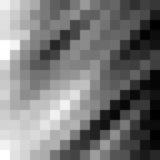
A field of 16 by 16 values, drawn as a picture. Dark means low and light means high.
The bottom middle is the roughest part. The bottom left is the calmest part. The grain runs diagonally up to the right. The ninth with the highest average is the bottom left. There is an overall slope up to the left. Overall the values sit about 50% of the way up the scale.
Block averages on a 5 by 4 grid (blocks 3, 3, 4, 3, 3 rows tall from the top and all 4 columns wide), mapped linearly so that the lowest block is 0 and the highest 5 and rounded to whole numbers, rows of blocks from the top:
4221 | 4120 | 3320 | 4510 | 5320
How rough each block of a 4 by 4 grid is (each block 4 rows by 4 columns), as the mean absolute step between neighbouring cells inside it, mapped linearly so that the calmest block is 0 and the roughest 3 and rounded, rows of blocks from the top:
1 1 1 1 | 2 1 1 1 | 1 1 2 2 | 0 2 3 1
